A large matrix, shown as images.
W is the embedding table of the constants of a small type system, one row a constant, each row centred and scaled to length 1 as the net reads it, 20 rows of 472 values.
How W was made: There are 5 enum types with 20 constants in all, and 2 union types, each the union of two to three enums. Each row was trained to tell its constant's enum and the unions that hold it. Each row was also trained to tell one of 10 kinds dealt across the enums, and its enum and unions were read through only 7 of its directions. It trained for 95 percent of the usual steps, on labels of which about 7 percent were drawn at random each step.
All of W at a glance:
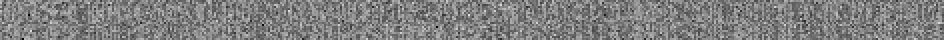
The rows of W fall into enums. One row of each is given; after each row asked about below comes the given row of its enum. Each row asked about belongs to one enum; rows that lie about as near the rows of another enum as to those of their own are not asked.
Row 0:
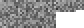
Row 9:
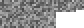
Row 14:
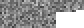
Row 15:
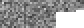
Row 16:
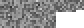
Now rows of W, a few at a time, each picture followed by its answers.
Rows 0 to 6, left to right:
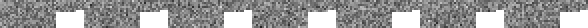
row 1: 16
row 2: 9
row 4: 9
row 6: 14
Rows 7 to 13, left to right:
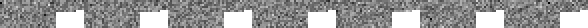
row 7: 14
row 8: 9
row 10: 16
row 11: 15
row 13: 14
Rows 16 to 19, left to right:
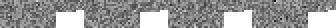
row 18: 9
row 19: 14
